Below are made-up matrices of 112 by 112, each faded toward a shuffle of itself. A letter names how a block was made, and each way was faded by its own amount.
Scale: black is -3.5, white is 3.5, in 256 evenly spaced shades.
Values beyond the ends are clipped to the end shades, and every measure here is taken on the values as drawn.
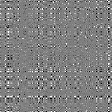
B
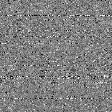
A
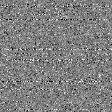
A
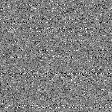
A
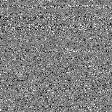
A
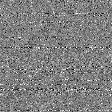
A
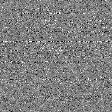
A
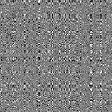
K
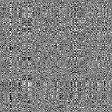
K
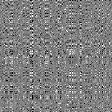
K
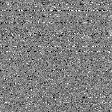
A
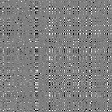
B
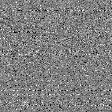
A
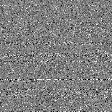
A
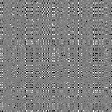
B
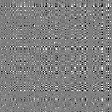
B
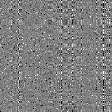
K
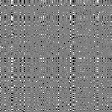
B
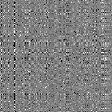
K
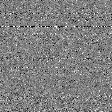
A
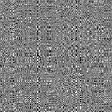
K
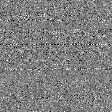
A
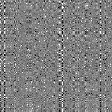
K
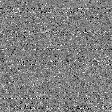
A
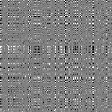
B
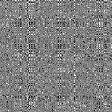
K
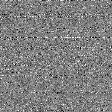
A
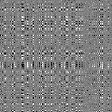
B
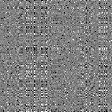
K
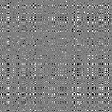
B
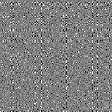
K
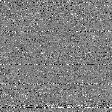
A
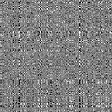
K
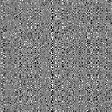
K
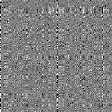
K
